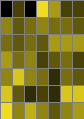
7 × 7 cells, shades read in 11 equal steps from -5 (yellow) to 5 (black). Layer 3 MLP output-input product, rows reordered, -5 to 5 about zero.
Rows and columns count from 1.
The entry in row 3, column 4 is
1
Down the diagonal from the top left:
5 1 0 2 3 -4 -2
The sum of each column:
-8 0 3 -2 4 -5 -2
